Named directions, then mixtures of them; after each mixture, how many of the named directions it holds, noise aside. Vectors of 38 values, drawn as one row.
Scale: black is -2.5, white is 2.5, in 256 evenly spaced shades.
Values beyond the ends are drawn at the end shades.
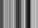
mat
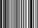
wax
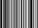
one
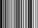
two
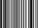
one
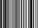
one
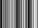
two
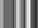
one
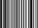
one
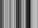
one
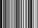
two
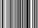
two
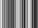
two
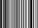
one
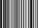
one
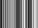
two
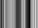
one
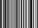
one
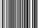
one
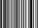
one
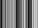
two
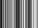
two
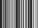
two
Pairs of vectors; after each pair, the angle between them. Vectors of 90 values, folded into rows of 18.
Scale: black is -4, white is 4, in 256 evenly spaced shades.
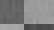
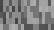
partly aligned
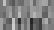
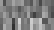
nearly opposite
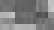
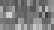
partly aligned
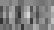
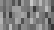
partly opposed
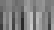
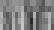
nearly opposite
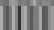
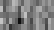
partly aligned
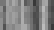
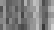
nearly opposite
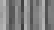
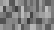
orthogonal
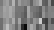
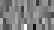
partly opposed
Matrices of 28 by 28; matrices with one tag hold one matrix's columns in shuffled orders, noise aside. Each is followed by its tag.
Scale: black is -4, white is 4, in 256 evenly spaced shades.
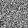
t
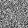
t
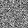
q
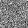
t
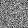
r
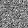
q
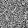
t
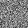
t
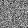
r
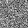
q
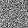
q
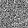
q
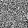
t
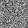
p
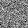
t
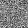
r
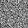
q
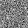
t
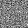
r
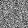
r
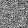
r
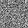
q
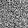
q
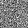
q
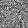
t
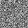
q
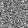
p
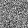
t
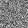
p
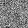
r
